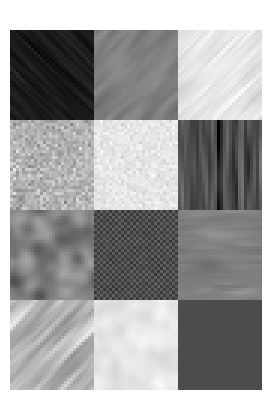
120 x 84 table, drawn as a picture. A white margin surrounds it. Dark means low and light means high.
The table splits into 4 rows of 3 panels. Panel 1,1: very low, slanting down to the right, faint in contrast. Panel 1,2: middling, slanting up to the right, faint in contrast. Panel 1,3: very high, slanting up to the right, faint in contrast. Panel 2,1: high, fine-grained. Panel 2,2: very high, fine-grained, faint in contrast. Panel 2,3: low, streaked downward. Panel 3,1: middling, blotchy. Panel 3,2: low, checkered. Panel 3,3: middling, streaked across, faint in contrast. Panel 4,1: high, slanting up to the right. Panel 4,2: very high, blotchy, faint in contrast. Panel 4,3: low, flat.
